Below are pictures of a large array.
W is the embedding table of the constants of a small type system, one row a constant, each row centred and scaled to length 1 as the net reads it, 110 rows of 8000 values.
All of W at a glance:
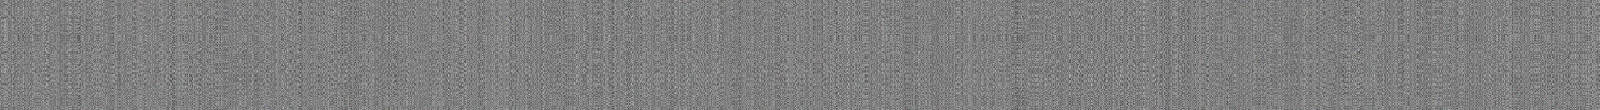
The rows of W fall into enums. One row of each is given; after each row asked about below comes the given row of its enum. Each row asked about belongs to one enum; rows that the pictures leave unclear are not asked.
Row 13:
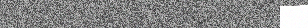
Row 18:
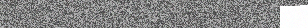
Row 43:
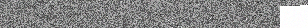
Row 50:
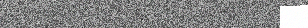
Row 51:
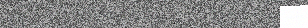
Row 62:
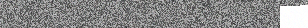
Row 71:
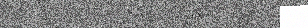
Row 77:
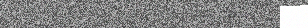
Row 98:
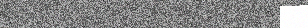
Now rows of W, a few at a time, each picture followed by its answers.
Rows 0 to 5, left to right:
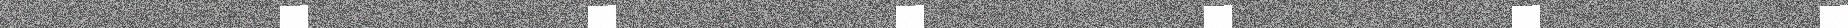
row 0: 77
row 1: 18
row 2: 13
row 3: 43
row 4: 51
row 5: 43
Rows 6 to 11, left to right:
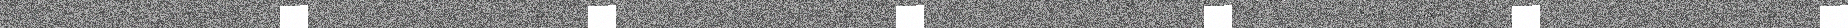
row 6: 18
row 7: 77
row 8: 77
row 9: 62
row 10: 71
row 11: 77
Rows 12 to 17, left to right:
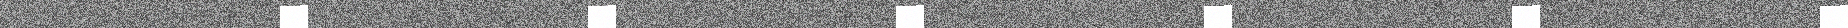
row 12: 77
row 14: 77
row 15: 43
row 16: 62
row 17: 51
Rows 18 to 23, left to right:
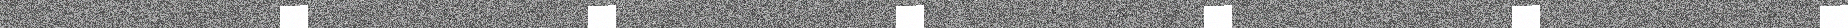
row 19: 50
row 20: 50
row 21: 71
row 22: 18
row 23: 77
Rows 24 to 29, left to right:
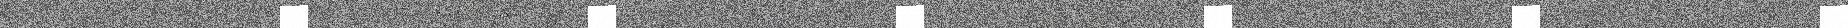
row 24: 98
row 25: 71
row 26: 50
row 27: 13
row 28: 18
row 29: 50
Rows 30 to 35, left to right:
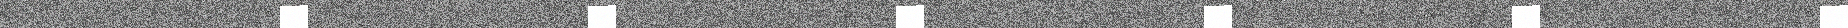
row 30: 98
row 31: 43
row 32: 77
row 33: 18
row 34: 71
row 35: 98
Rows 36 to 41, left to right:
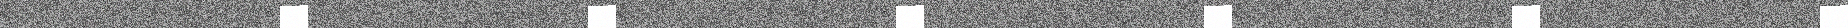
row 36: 98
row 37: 18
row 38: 98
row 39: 13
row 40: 98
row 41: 62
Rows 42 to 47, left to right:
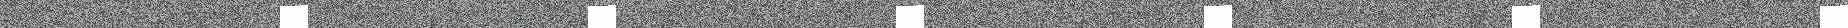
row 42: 18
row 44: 50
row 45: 18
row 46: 71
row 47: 62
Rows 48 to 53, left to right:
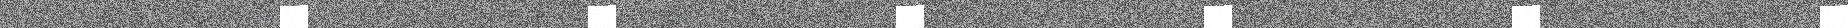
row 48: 13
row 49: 77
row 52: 51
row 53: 18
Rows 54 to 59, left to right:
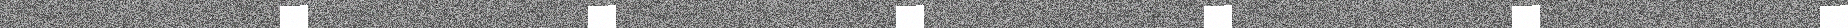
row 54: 43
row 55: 50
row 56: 43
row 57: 77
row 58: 43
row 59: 51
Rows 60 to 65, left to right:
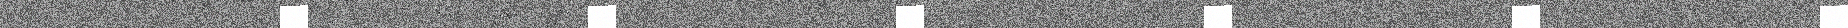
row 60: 62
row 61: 71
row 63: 50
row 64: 18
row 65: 13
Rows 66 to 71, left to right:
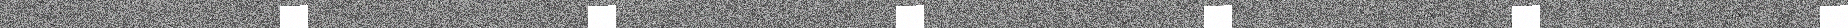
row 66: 43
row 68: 50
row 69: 13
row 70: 71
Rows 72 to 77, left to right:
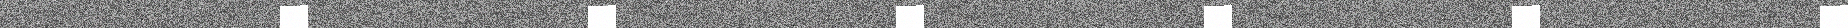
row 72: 50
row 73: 18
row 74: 43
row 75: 43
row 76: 43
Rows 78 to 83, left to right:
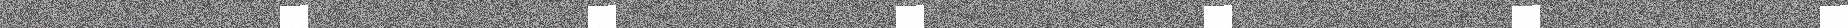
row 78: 62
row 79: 62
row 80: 43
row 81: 43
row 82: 77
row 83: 51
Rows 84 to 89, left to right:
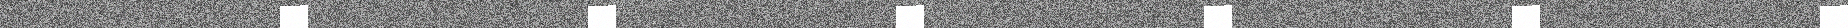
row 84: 51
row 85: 62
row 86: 50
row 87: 77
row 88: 18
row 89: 43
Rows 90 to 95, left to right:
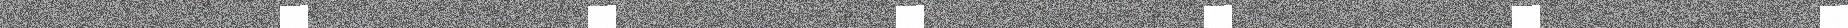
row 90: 62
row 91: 98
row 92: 77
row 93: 77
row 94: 43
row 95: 18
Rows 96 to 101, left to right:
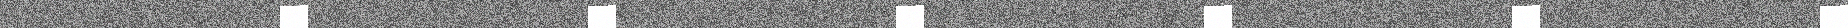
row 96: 13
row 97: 62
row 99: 71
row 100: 18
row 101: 62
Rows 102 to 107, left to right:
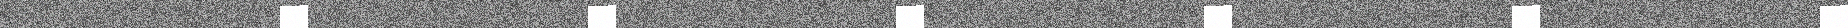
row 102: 98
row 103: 62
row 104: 62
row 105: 98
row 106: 77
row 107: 51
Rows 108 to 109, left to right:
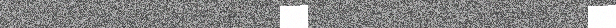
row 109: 18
